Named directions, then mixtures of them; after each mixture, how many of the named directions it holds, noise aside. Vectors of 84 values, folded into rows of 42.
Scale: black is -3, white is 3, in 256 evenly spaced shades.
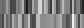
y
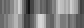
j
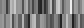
two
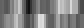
one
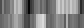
one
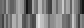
two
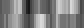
one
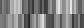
two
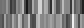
one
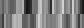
two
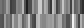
one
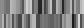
one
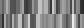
one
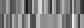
one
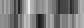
one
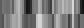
two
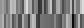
one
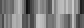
two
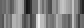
two
